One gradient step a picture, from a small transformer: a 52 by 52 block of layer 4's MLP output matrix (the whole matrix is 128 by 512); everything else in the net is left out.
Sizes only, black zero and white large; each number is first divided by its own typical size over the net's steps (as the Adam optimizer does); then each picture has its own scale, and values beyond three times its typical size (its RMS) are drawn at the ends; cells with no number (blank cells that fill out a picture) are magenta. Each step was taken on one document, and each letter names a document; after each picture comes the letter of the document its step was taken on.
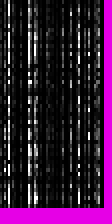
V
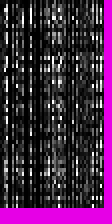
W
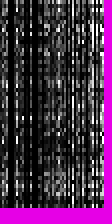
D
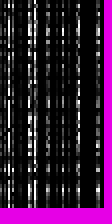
V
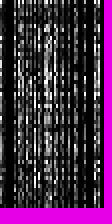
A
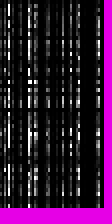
V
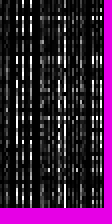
W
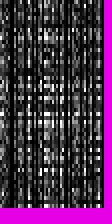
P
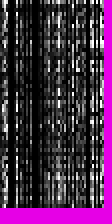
D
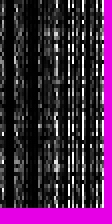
D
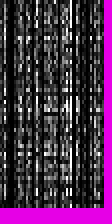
A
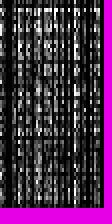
A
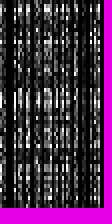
A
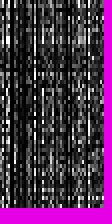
P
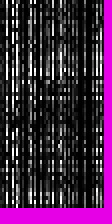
W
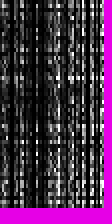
D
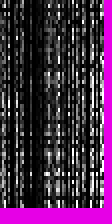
D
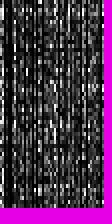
P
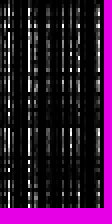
V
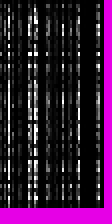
V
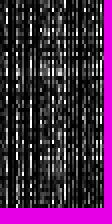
W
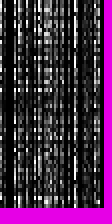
A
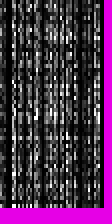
A
